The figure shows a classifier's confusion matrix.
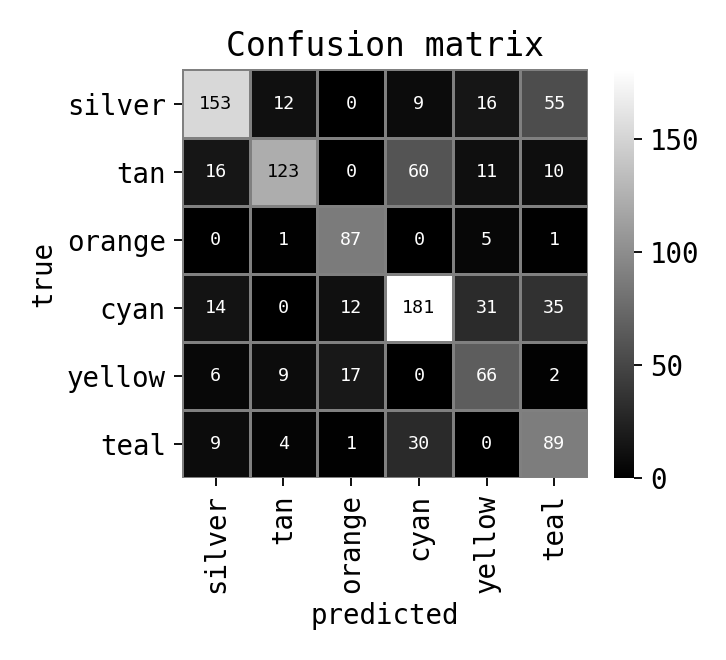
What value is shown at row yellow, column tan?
9
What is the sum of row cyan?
273
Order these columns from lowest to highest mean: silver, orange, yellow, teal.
orange, yellow, teal, silver
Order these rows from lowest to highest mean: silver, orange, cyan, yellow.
orange, yellow, silver, cyan
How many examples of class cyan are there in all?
273
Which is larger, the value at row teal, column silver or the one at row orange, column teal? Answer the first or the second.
the first
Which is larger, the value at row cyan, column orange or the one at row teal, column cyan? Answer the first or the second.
the second
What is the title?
Confusion matrix
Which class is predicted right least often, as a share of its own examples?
tan
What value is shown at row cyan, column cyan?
181
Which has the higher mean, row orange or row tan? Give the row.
tan
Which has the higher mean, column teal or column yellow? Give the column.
teal
